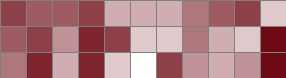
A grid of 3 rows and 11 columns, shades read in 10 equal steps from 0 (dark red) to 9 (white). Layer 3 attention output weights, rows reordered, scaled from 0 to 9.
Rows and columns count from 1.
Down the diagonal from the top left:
2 2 6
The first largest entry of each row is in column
11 6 6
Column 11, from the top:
7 0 0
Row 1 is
2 3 3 2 6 6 6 4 3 2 7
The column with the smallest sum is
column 4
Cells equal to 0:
2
